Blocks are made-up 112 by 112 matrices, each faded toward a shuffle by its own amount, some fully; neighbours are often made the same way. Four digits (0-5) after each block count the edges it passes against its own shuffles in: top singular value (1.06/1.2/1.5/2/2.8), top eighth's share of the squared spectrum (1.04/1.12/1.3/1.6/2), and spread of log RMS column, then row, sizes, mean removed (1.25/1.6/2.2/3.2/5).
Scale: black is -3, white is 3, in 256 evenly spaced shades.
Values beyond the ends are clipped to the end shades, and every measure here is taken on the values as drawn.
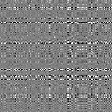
5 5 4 4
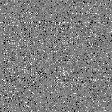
4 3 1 2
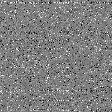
4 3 1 2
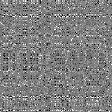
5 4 3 3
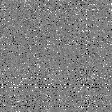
2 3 2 3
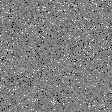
1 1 0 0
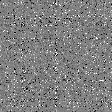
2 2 2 2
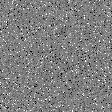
0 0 0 0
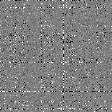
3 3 3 3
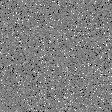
0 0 0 0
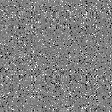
4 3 2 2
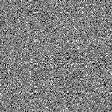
4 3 2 2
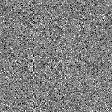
4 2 1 1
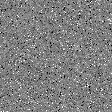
1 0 0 0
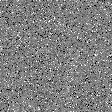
0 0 0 0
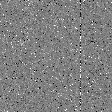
3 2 1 0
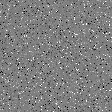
0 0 0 0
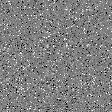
3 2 1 1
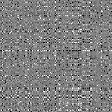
5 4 3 3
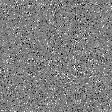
3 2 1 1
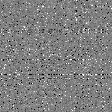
4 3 1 2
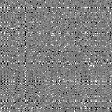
5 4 3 3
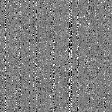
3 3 4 0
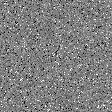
0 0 0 0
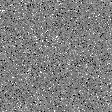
0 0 0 0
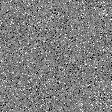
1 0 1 0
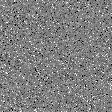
0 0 0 0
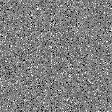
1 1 2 0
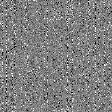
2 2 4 0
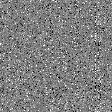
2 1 2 0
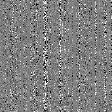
2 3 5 0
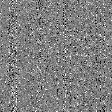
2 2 3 0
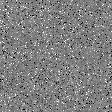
2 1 0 0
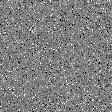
2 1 0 0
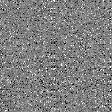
4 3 2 2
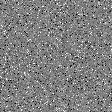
2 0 0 0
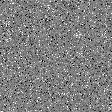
2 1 0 0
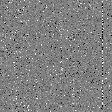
4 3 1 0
